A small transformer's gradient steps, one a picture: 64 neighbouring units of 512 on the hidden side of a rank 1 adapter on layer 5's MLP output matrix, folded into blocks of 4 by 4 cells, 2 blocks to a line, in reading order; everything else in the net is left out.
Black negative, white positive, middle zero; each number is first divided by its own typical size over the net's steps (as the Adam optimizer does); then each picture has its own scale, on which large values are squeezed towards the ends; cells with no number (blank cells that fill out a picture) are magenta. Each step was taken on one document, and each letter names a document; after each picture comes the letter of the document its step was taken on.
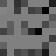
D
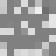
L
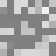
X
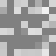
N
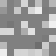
L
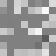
N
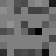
D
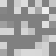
X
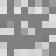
L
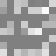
D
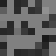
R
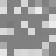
L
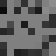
L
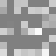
D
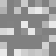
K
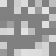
X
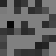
R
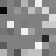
L
